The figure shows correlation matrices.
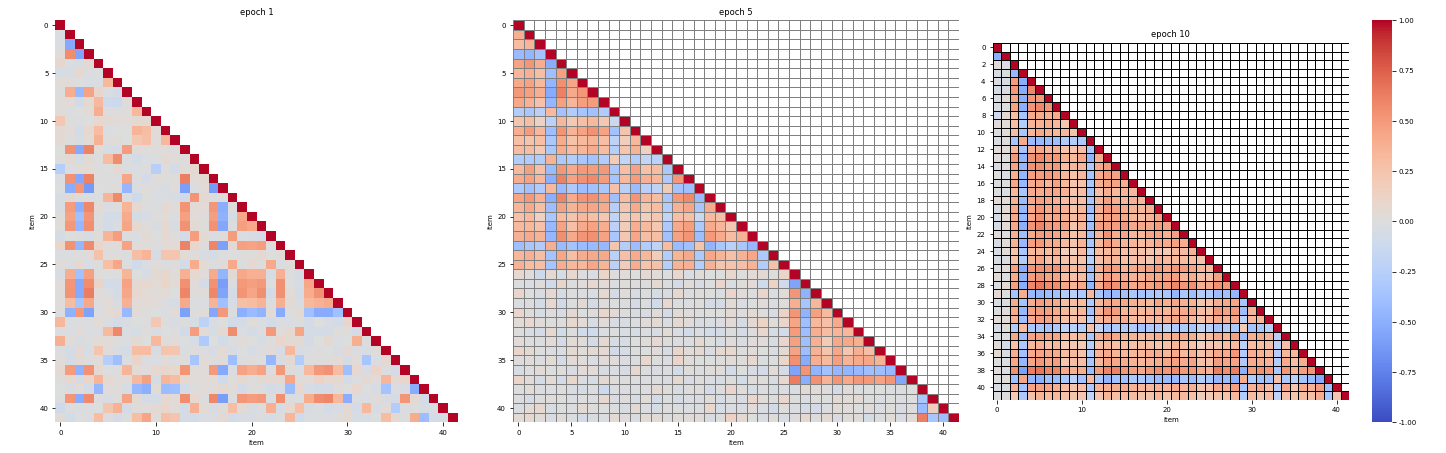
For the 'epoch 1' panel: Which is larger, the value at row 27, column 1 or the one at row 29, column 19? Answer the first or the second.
the first
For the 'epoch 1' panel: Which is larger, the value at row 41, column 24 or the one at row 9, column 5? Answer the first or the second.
the first
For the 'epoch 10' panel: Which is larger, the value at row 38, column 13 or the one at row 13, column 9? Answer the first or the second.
the first
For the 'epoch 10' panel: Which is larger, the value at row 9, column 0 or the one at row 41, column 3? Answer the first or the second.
the first
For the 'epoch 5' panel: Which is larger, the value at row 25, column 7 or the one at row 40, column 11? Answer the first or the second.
the first
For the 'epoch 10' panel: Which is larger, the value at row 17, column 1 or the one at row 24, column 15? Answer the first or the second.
the second
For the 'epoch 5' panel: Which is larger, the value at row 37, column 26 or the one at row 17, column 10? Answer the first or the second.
the first
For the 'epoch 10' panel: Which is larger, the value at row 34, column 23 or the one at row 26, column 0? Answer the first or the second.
the first
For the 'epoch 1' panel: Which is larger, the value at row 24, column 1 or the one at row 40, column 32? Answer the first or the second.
the second
